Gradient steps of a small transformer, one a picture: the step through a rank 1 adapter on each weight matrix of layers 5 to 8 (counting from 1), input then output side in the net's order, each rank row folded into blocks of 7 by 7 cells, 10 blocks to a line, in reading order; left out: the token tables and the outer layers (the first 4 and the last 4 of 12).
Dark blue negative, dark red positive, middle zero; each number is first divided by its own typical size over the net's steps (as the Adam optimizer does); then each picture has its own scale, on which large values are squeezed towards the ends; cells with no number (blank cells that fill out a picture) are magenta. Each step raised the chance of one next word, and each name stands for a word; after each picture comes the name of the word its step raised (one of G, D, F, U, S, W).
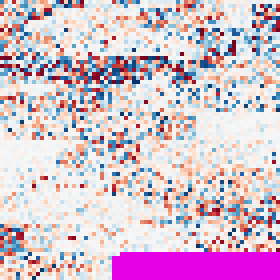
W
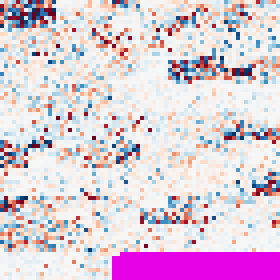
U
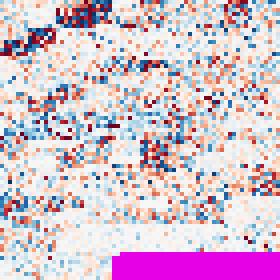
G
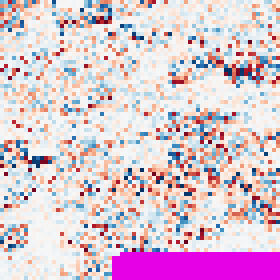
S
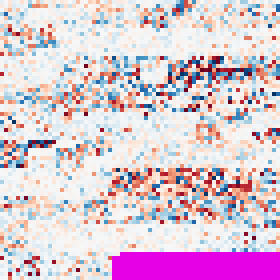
S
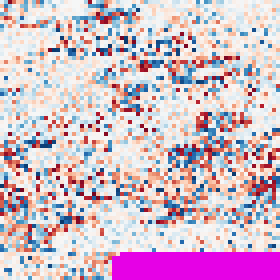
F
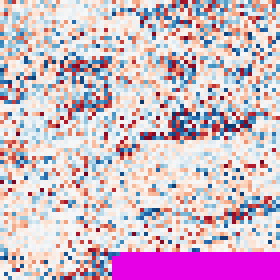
F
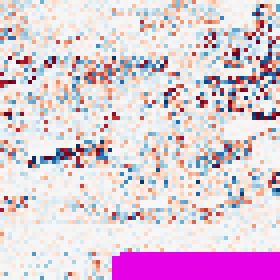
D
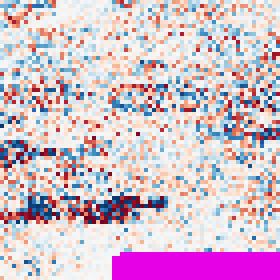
W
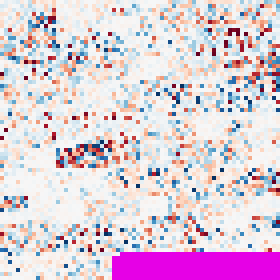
D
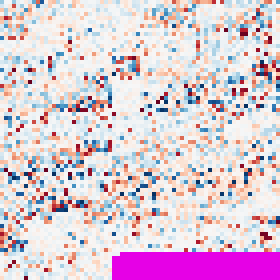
D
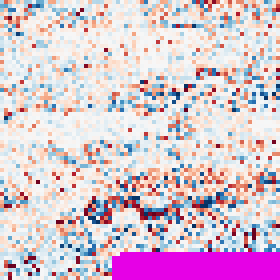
S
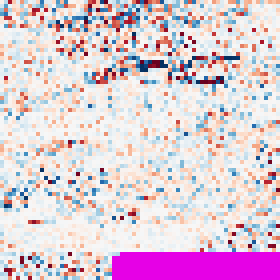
S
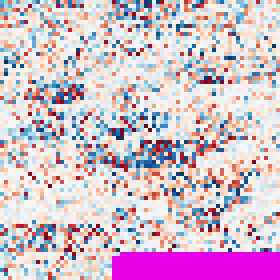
G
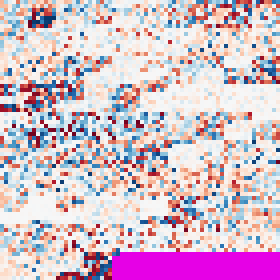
G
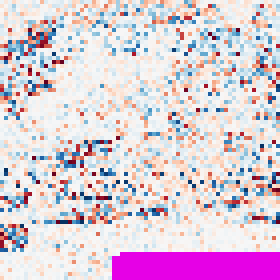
D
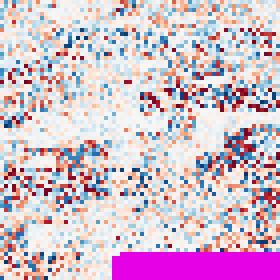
W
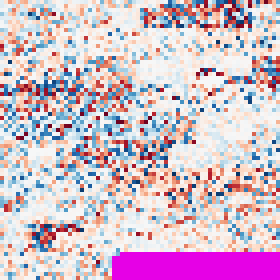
G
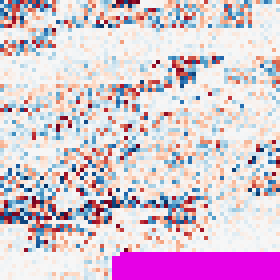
U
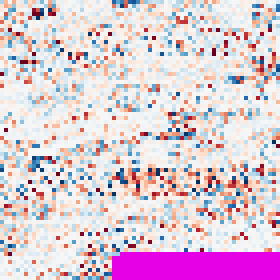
S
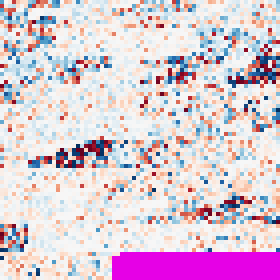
D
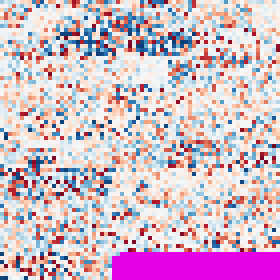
W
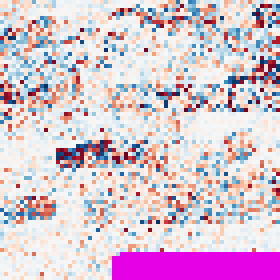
D
